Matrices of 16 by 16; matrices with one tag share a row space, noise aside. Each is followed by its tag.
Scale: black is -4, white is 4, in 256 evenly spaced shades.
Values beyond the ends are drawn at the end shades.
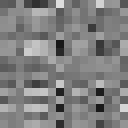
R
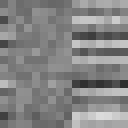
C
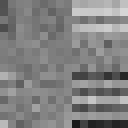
C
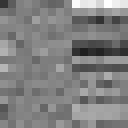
C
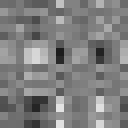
R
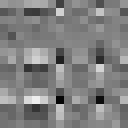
R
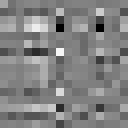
R
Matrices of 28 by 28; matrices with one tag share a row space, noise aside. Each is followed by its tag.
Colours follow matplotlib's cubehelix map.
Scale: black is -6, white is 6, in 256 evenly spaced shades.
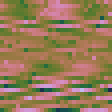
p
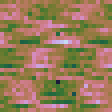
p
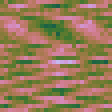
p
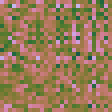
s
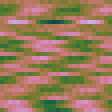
p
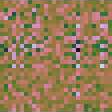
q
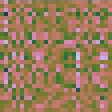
q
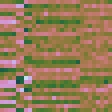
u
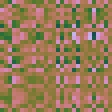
s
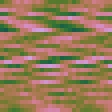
p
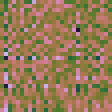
q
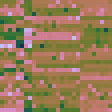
u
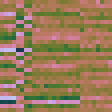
u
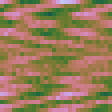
p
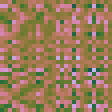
s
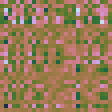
q
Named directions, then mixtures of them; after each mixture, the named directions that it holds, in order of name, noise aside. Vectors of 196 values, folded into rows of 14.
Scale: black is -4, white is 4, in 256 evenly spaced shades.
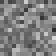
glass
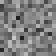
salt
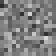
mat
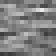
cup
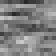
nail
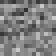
glass, nail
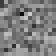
cup, glass, mat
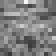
cup, glass, nail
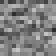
glass, nail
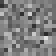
mat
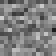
glass, nail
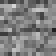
cup, glass, nail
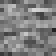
cup, glass
